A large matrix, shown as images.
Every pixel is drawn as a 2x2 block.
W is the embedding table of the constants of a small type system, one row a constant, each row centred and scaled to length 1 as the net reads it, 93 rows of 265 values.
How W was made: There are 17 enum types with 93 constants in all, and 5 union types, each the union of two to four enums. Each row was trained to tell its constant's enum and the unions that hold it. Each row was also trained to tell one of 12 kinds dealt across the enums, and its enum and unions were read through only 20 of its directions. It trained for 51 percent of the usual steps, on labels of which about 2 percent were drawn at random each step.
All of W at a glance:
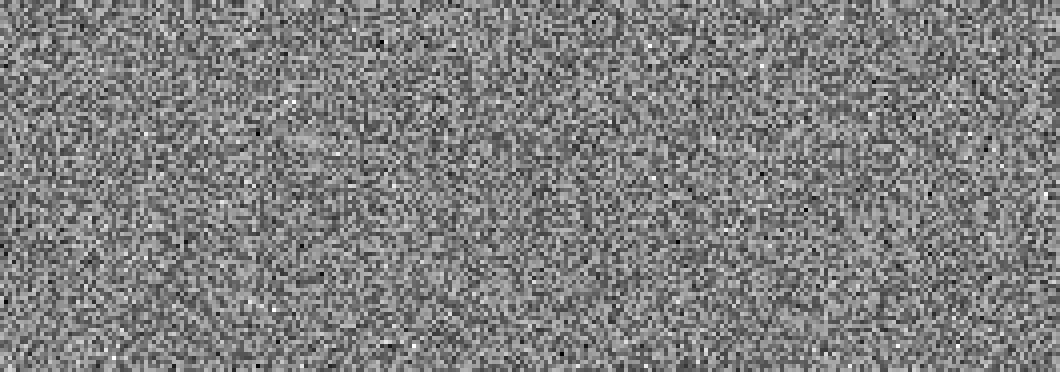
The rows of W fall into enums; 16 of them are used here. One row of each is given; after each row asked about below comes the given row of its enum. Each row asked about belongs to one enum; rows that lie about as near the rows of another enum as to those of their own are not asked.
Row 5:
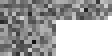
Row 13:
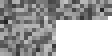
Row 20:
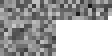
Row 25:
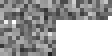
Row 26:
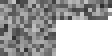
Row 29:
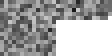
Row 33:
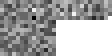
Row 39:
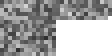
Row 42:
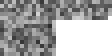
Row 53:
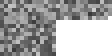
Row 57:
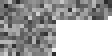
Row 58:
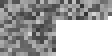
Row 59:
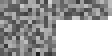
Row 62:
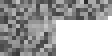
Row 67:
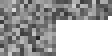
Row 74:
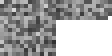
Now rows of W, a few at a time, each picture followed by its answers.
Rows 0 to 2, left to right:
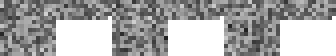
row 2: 74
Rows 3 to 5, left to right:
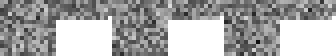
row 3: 13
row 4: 53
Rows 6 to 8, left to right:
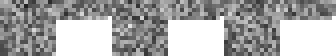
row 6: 67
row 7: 20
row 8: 39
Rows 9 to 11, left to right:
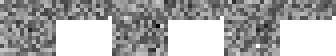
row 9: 57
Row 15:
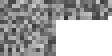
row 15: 42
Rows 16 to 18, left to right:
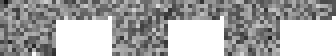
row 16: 39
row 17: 74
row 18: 26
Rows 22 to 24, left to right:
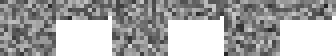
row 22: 26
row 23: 57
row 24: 5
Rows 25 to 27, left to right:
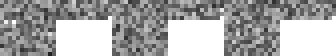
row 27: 26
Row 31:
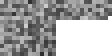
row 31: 74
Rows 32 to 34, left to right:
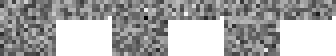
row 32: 58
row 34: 53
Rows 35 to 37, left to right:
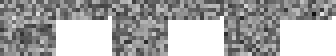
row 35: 42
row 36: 26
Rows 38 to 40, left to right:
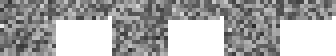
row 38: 42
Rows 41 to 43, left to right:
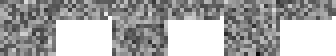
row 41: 26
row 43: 67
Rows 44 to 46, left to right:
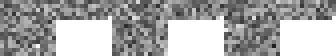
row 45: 5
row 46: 57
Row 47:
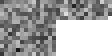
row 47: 39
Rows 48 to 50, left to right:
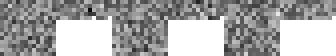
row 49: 57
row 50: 53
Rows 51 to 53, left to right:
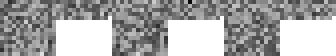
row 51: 42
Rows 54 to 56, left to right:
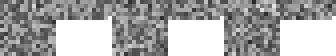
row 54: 62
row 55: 62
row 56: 67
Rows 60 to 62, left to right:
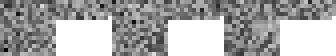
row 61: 29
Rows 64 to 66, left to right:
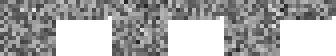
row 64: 62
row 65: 20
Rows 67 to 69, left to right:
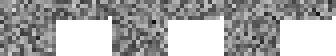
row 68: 53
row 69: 57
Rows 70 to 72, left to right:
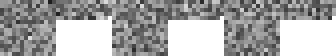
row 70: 67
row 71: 25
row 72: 20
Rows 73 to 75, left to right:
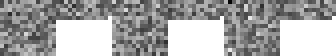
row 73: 29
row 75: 62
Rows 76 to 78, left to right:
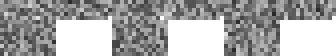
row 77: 39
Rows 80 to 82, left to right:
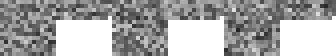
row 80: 74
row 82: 29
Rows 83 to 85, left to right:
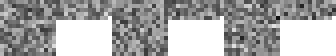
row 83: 62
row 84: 67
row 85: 39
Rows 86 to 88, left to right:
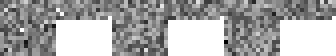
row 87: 13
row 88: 25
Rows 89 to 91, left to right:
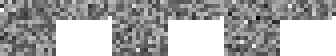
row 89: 58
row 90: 59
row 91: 20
